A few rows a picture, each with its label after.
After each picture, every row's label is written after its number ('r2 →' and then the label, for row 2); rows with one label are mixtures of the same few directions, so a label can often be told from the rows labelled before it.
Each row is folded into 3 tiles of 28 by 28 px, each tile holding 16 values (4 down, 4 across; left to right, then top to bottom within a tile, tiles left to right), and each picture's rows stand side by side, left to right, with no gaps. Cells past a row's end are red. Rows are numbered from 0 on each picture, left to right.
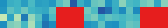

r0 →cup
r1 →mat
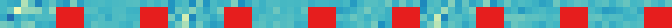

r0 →mat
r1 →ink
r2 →cup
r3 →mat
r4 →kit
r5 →cup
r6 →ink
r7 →mat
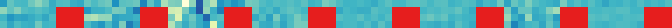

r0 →ink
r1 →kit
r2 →kit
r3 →cup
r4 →ink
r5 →kit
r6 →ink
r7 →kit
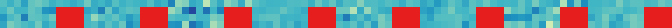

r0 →ink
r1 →mat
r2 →mat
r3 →kit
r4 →mat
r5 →kit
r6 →kit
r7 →cup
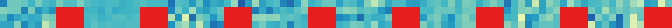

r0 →mat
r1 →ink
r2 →cup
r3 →ink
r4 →ink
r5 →cup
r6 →cup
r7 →cup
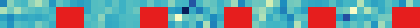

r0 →ink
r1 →cup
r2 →mat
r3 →kit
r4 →mat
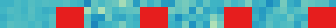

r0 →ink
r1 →ink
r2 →mat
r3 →kit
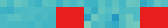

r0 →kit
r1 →cup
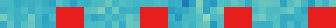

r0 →cup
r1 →mat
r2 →kit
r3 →kit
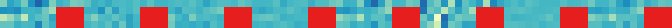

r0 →ink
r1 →mat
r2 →ink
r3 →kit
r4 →ink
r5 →cup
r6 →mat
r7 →ink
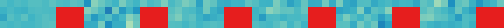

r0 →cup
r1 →mat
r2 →kit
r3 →mat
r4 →mat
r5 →kit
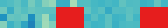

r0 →cup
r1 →cup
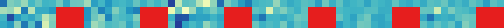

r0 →mat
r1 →ink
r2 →ink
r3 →mat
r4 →cup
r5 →mat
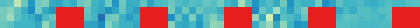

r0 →kit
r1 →cup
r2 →cup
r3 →cup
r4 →ink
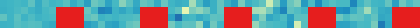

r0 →cup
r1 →mat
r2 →mat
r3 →kit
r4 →kit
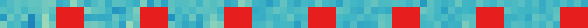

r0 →cup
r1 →kit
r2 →cup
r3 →kit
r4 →mat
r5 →mat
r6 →kit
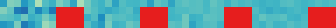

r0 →mat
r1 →cup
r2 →cup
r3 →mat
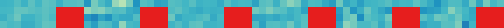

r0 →cup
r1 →ink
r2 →cup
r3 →ink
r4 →ink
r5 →kit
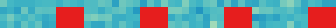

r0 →mat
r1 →kit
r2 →kit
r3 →ink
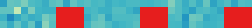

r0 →mat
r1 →ink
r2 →cup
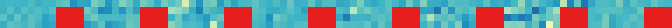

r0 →cup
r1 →mat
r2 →kit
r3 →cup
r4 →mat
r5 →mat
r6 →kit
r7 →cup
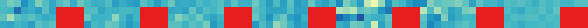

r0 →mat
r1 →cup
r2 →mat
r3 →cup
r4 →ink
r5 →ink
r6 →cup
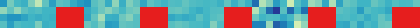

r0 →ink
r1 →cup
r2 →kit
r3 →mat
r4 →mat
